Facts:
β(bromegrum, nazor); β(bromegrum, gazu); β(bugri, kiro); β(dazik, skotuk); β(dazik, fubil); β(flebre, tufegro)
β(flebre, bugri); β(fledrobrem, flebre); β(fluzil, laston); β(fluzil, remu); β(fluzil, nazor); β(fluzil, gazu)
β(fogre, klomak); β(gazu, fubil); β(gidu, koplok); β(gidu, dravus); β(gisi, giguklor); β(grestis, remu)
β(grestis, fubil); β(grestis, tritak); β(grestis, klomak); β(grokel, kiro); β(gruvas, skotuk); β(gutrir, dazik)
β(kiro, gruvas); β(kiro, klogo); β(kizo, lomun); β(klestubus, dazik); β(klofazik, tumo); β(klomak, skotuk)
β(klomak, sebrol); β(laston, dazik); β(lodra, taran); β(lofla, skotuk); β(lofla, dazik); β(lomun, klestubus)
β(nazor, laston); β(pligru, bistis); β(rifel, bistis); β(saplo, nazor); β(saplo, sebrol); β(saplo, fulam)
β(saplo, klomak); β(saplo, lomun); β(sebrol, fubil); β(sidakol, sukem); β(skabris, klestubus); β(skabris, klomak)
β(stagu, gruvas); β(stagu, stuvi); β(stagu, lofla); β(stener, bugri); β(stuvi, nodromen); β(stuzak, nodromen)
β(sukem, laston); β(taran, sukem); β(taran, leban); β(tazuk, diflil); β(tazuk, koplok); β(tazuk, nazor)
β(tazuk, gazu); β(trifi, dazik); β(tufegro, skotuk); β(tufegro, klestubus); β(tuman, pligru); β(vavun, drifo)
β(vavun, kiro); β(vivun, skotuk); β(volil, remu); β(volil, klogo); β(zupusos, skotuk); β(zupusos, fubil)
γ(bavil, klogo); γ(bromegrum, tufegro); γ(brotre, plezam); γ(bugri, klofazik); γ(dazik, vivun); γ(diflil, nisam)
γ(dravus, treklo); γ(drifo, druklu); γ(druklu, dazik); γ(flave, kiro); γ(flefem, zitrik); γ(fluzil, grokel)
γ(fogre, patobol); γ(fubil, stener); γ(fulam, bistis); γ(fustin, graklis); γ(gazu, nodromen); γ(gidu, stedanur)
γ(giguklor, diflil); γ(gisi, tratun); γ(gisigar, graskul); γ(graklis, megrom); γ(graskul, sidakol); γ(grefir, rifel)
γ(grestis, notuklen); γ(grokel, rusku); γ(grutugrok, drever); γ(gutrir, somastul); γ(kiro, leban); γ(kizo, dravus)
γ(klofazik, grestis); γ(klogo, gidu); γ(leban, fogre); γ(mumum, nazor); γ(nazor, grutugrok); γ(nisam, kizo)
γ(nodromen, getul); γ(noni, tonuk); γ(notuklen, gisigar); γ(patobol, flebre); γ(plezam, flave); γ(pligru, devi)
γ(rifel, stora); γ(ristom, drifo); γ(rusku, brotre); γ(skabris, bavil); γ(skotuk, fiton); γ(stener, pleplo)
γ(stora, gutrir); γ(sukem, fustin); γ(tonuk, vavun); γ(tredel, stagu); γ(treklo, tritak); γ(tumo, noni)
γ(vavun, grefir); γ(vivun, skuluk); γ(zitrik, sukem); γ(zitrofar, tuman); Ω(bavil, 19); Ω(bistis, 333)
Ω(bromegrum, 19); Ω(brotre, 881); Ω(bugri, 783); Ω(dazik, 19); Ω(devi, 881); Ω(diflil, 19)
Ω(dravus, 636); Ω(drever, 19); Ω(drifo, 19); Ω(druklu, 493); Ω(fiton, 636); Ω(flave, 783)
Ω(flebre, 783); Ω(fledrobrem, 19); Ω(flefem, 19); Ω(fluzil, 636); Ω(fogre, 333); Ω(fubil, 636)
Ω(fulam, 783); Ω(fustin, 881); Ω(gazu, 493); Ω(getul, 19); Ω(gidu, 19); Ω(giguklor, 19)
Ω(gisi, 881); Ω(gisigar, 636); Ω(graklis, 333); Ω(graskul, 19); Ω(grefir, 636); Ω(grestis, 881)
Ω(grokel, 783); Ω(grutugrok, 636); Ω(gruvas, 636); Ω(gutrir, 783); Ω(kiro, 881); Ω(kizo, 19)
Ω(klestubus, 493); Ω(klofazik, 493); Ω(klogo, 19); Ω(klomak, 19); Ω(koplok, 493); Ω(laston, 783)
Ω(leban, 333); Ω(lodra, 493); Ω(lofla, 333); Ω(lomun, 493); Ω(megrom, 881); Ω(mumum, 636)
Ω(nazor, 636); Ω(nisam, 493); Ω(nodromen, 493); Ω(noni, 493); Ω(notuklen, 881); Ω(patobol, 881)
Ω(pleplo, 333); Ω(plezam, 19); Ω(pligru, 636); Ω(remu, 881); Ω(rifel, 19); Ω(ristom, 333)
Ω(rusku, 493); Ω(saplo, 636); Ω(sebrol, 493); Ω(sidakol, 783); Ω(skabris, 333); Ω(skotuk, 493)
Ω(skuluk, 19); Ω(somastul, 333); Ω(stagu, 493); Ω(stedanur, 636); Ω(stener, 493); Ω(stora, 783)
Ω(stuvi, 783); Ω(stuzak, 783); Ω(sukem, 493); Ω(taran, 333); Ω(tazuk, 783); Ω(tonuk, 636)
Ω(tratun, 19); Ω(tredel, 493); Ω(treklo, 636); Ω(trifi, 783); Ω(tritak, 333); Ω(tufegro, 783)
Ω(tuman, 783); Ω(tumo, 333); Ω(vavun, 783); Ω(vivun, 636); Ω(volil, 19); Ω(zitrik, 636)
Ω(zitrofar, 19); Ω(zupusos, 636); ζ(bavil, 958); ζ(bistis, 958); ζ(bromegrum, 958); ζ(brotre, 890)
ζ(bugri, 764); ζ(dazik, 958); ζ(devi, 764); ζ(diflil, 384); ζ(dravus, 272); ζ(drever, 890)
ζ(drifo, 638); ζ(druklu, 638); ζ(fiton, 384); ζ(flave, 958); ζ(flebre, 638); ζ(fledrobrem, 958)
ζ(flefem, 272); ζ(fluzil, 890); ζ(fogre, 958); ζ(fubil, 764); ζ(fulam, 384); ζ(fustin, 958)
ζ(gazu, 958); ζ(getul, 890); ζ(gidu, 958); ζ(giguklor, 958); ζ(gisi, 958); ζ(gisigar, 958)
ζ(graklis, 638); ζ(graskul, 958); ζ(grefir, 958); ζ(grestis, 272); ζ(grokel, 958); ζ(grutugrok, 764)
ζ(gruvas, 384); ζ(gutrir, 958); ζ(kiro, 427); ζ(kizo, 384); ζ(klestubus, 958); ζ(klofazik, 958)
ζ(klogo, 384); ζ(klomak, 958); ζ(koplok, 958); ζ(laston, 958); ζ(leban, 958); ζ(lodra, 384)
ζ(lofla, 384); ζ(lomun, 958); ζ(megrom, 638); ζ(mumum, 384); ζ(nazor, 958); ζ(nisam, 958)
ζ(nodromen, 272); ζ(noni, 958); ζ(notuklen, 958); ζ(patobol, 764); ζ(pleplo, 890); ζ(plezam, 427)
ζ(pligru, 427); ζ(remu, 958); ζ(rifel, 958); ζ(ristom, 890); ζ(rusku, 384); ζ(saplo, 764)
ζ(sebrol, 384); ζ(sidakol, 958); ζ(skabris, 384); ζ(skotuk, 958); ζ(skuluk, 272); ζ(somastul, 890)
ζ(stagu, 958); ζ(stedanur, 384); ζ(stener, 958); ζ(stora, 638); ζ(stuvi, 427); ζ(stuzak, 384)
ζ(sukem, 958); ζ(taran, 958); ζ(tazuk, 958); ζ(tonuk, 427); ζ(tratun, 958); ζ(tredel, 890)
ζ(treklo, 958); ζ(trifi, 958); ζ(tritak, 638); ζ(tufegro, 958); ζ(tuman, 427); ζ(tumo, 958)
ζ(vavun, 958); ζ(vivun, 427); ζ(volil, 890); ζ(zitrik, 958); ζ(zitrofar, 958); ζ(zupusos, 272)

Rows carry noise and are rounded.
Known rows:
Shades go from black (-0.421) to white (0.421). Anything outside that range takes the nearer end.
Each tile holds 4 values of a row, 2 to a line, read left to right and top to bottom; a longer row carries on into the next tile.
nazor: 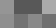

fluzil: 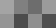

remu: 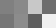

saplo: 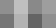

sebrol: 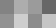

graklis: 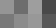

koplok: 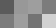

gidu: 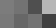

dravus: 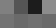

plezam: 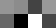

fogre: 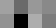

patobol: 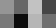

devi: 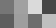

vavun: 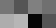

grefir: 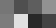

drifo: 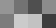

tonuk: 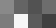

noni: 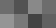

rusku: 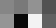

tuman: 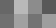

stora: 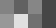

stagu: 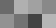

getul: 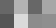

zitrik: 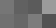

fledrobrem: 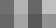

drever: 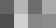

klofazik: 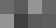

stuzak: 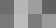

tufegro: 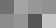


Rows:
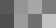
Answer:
bistis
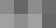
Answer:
bugri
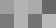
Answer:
lofla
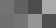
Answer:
giguklor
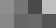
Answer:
bromegrum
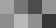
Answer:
kizo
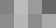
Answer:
flebre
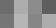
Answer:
stuvi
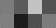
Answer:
gisi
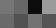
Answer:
flefem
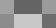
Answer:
fubil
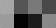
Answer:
grestis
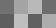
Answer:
somastul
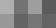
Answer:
skabris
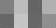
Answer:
volil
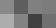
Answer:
gutrir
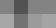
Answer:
skotuk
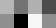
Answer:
kiro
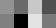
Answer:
brotre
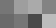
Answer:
taran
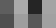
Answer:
skuluk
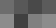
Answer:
nodromen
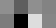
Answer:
leban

